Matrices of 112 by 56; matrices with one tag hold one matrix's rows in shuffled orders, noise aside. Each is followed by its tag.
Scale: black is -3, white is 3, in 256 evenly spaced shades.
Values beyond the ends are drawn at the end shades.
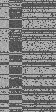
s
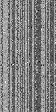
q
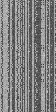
q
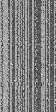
q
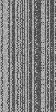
q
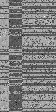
s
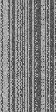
q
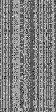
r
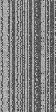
q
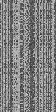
r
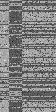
s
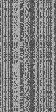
r
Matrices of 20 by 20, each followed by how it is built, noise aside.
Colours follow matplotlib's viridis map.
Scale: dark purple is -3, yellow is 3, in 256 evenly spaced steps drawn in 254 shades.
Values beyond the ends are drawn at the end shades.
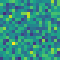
noise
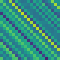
Toeplitz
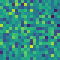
noise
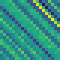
Toeplitz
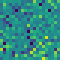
noise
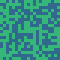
noise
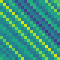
Toeplitz
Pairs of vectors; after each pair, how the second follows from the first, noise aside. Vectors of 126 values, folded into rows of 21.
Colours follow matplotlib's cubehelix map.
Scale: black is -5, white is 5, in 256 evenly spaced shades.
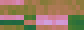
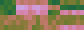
reversed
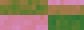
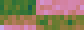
reversed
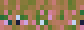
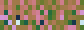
negated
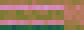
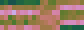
wrapped around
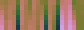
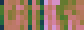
wrapped around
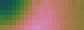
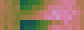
wrapped around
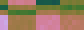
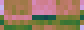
wrapped around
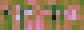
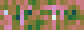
negated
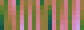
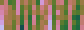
negated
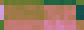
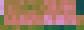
wrapped around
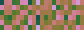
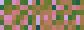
negated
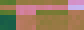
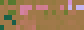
partly zeroed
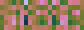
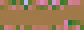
partly zeroed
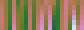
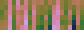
negated
